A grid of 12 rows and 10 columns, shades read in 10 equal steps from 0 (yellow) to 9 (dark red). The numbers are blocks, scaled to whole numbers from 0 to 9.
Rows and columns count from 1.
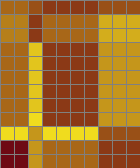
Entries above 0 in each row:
10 10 10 10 10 10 10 10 9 4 10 10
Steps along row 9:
same down up same same same down same same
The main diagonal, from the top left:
5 4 7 7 7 7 7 3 3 6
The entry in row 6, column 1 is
5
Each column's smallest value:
0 0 0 0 0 0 0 2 2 2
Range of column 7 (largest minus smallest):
7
